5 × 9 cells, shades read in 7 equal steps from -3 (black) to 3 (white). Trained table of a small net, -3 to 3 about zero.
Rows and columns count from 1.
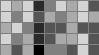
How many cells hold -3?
1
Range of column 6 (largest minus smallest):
3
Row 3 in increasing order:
-2 -1 -1 -1 -1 0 1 1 2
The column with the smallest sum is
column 4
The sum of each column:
8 2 6 -10 -1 2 3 7 -3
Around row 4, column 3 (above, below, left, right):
0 1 0 -2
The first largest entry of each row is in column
1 1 2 1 8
